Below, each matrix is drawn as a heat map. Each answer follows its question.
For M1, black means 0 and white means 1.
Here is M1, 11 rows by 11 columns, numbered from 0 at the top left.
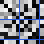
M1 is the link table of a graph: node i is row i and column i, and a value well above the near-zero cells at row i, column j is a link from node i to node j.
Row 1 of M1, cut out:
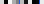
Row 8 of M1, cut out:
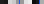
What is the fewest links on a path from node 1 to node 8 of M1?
2
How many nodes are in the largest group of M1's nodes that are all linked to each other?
5
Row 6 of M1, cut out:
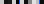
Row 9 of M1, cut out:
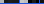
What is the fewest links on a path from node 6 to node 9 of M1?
1
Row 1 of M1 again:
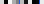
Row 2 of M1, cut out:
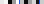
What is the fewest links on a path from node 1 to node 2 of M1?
1
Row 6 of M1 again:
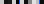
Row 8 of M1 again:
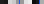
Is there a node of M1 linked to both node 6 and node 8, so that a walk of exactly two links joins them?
yes
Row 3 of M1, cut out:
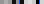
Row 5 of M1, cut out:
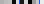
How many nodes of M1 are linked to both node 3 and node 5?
7
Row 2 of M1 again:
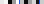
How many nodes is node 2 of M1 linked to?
8
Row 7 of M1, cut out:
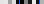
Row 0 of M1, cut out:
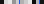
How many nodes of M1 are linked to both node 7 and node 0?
4
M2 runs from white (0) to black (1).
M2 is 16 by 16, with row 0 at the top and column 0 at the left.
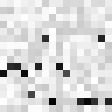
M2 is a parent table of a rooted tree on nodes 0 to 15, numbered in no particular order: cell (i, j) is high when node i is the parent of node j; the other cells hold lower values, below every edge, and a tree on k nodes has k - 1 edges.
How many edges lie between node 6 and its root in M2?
3
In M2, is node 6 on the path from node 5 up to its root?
no
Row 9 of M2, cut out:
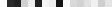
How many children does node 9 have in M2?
4
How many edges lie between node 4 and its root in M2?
5
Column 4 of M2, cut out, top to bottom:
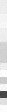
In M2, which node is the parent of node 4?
13
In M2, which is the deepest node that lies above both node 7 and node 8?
9
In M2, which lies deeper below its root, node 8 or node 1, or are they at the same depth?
the same depth
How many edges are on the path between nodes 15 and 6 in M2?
3
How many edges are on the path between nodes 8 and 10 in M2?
2
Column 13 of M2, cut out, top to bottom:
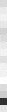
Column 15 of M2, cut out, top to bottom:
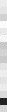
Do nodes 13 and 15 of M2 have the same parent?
yes
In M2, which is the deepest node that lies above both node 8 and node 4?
9
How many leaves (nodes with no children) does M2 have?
11
